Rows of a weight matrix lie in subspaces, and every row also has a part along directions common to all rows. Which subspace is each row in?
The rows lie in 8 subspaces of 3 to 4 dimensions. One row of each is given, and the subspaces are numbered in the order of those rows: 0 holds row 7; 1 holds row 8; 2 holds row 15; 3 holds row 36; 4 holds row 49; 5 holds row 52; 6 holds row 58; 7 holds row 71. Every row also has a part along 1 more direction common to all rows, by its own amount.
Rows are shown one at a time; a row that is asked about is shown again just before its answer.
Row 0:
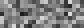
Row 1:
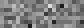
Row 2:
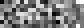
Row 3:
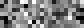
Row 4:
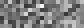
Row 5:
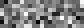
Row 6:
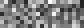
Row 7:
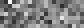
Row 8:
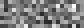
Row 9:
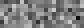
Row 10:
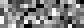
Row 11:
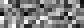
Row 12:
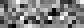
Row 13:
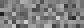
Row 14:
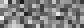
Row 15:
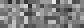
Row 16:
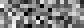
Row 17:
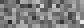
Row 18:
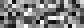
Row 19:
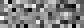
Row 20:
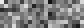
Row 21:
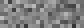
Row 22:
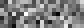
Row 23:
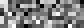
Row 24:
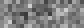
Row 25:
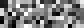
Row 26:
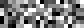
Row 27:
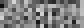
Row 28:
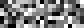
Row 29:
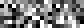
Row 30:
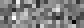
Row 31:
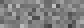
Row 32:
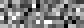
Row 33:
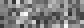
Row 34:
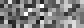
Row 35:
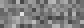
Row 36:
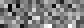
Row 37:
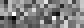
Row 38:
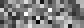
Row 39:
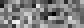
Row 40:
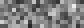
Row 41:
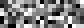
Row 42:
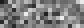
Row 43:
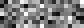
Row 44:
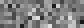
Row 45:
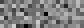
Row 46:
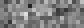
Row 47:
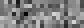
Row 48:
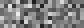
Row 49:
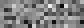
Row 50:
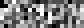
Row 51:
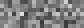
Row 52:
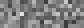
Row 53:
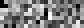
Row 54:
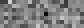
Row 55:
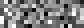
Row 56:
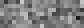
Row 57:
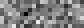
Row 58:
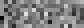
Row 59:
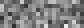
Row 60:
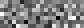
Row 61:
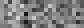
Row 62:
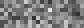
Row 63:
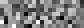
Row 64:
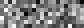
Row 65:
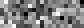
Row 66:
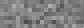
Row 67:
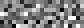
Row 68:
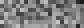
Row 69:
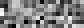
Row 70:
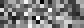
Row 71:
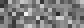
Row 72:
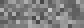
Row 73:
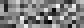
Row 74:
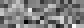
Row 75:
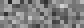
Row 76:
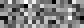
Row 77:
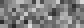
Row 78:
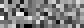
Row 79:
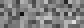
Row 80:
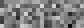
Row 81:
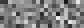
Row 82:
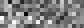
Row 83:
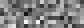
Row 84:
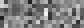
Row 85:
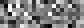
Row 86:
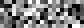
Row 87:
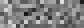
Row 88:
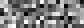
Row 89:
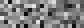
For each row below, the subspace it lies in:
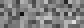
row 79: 5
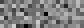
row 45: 0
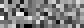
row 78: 0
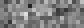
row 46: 2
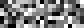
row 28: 4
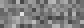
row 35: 5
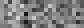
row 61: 4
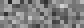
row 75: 0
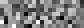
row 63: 2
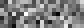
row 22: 5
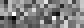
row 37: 5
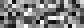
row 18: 4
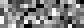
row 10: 1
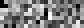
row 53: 6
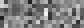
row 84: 6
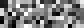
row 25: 3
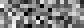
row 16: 7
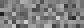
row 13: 7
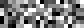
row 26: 0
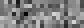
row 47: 5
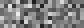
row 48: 3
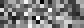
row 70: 7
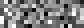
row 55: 6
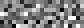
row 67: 7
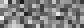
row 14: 7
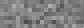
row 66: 4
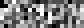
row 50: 6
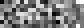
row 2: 0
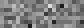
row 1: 4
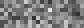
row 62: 7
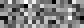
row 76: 2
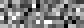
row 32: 5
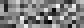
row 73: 1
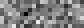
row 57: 5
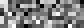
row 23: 3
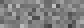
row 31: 3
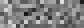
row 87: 3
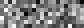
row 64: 6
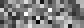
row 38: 7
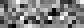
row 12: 1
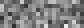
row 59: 6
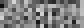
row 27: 6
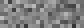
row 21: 1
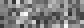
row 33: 5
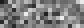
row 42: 0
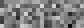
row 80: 3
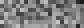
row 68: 0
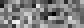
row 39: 0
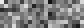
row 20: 6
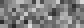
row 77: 1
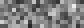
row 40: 1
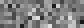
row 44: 3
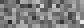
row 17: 3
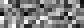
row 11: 5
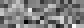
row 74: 4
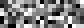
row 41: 4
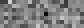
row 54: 0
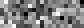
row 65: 2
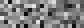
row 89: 1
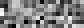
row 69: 4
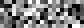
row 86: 6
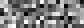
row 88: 4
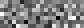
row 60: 7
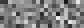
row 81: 7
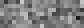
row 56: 2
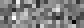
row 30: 5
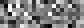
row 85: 3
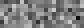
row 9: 2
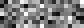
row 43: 2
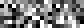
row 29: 3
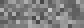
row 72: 7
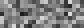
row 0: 5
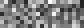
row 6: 6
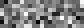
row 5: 2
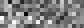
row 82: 0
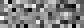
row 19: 1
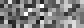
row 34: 1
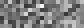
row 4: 1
